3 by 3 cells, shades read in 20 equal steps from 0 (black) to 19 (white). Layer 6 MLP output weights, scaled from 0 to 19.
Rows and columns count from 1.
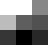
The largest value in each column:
19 19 10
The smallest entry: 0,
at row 3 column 2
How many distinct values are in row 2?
3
